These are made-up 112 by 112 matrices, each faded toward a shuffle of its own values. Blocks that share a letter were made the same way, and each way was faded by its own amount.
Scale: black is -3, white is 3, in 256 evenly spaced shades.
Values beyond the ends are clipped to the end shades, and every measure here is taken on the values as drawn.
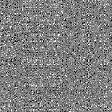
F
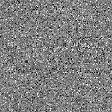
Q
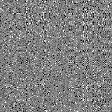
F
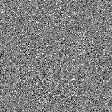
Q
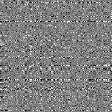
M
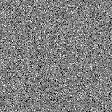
Q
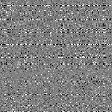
M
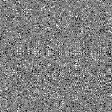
F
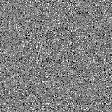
Q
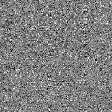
Q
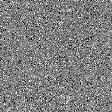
Q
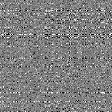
M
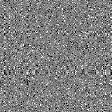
F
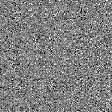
Q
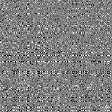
M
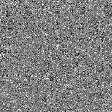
Q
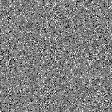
Q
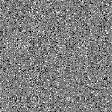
Q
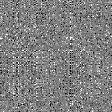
F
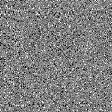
Q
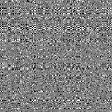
M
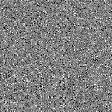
Q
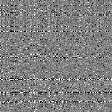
M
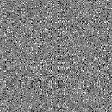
F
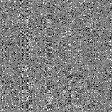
F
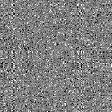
F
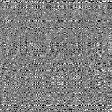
M
